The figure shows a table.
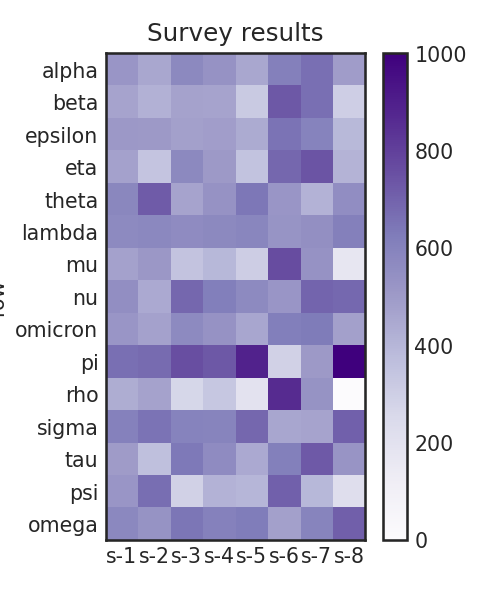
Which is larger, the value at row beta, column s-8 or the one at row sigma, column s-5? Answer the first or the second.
the second
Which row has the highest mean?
pi
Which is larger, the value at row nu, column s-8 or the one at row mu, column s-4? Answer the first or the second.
the first
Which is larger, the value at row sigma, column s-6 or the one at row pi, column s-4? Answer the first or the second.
the second
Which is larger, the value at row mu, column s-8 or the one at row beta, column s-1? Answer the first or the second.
the second
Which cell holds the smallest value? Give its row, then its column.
rho, s-8
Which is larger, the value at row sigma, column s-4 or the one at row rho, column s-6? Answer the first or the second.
the second
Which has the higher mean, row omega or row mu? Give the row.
omega
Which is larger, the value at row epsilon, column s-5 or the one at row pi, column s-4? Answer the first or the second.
the second
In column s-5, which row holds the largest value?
pi
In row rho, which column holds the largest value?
s-6
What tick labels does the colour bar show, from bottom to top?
0, 200, 400, 600, 800, 1000
